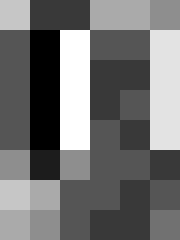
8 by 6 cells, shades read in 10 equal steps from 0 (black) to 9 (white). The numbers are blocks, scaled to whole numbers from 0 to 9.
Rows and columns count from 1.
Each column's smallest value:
3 0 2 2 2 2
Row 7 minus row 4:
4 6 -6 1 -1 -5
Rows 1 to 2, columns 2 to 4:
2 2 6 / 0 9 3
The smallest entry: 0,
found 4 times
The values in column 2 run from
0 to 6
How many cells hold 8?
4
